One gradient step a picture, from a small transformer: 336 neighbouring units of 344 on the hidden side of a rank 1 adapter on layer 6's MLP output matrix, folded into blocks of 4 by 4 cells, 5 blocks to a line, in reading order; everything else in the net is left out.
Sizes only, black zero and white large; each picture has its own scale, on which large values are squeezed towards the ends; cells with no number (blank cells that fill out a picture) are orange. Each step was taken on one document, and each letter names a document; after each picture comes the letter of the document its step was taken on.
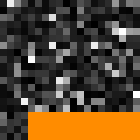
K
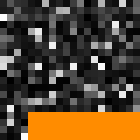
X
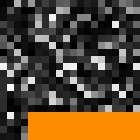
X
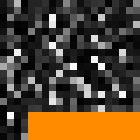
X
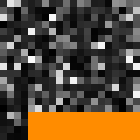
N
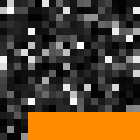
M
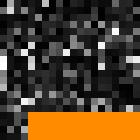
M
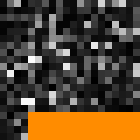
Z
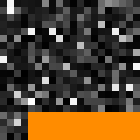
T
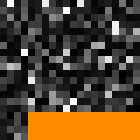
Z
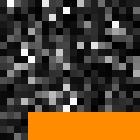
Z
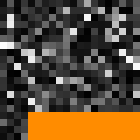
N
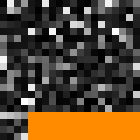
T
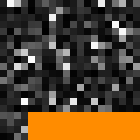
Z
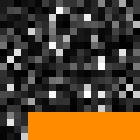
X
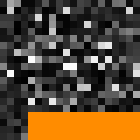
Z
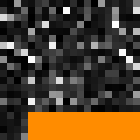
N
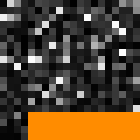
N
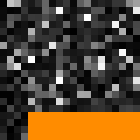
N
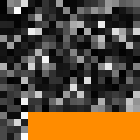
T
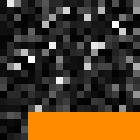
N
